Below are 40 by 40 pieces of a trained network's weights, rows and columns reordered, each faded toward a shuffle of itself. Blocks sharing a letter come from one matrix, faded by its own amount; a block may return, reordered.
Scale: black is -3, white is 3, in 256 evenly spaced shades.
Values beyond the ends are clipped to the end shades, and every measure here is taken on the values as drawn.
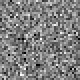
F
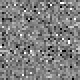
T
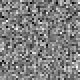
F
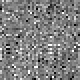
T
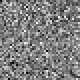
F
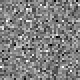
F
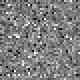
T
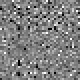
T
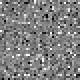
T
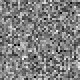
F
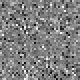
T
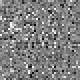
T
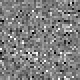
T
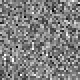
F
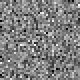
F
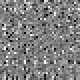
T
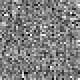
F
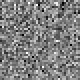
F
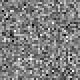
F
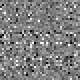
T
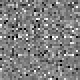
T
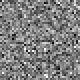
F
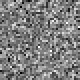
F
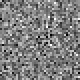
F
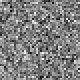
F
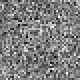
F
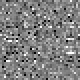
T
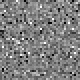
T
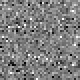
T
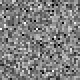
F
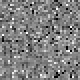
T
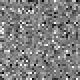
T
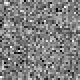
F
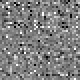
T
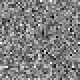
F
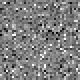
T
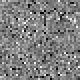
T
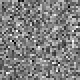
F
